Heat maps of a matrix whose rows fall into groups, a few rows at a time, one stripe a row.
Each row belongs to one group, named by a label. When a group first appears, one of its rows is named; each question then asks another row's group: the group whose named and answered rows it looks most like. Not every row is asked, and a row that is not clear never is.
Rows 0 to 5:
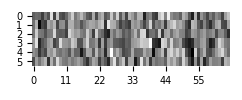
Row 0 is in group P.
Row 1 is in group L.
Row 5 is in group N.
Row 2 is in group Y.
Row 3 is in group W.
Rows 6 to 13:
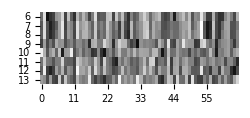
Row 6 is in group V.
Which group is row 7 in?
V
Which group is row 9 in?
L
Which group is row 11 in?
Y
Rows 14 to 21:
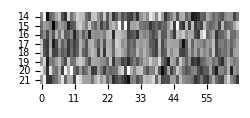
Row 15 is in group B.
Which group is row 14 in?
W
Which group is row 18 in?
P
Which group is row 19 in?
W
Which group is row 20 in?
N
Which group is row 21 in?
W
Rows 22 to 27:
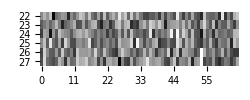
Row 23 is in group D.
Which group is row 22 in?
B
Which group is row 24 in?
B
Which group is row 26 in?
Y
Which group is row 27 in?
V
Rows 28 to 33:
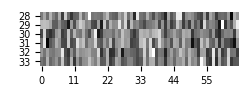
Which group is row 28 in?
P
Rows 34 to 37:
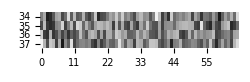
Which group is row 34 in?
V
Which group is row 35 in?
L
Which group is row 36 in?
P
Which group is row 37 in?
N
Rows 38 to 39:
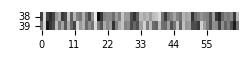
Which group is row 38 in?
V
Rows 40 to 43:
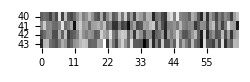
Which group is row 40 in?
P
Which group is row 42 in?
P
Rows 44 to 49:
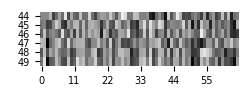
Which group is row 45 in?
D
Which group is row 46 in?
Y
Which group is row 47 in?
W
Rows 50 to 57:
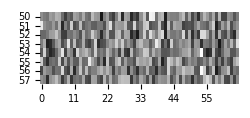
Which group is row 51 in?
P
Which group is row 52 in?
D
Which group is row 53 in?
V
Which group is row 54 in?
V
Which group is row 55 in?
P
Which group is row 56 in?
L
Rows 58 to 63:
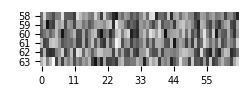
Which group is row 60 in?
D
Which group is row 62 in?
L
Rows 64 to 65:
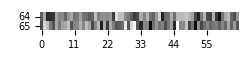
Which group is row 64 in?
L
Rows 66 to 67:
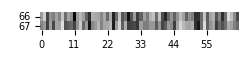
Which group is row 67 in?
L
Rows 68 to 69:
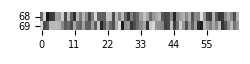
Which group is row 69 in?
D
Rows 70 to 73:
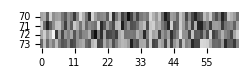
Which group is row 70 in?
W
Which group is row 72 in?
N
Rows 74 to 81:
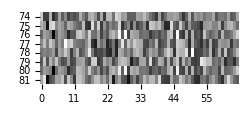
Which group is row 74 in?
P
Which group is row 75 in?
W
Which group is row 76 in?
B
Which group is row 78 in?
N
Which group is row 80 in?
B
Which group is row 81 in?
W
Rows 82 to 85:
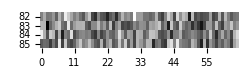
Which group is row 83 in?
W
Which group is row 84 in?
N
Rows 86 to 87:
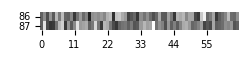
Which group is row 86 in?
L
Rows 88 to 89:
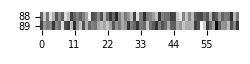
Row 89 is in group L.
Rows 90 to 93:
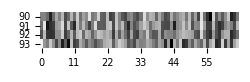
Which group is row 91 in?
V
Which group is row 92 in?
L
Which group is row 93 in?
P
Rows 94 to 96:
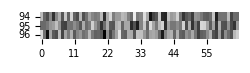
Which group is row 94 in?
P
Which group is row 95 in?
D
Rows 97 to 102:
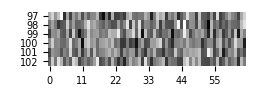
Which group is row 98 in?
B
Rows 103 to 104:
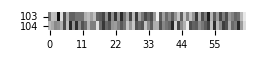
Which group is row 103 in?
B
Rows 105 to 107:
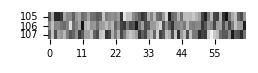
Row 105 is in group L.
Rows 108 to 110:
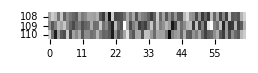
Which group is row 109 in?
D
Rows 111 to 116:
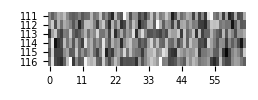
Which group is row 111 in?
D
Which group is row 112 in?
Y
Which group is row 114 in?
Y
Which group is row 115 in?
V
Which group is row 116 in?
V
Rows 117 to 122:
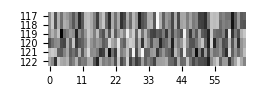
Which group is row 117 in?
Y
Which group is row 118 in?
Y
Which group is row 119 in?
B
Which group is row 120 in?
P
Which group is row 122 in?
W
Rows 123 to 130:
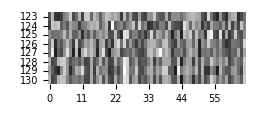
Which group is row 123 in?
L
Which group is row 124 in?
B
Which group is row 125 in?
D
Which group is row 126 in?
V
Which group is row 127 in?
V
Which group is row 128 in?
D
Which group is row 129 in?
D
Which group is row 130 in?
D
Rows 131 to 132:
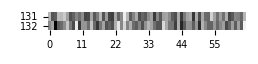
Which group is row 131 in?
D
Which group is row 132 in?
V
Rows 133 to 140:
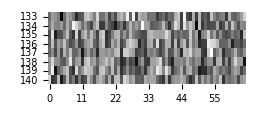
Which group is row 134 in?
N
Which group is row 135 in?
V
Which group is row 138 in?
W
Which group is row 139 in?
W
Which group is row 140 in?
P
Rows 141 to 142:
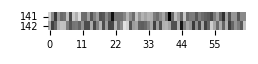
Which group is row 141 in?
N
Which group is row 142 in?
D
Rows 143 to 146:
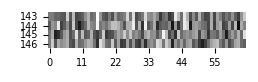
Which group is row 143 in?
P
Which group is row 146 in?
W
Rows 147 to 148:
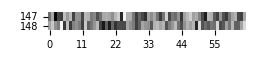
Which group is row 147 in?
L
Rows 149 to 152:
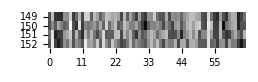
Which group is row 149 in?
L
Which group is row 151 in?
V
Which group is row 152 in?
Y
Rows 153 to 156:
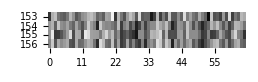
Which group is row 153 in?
B
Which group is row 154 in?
W
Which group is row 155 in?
W
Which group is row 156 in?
W
